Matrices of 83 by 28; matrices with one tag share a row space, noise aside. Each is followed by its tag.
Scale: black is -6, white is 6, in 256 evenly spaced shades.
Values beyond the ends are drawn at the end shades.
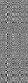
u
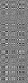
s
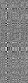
u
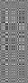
s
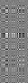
s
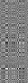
s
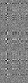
u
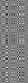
s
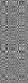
s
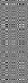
s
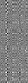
u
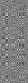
s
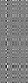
u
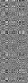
s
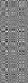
s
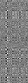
u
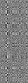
u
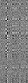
u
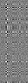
u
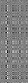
u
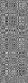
s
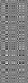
s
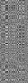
s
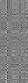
u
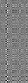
u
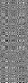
s
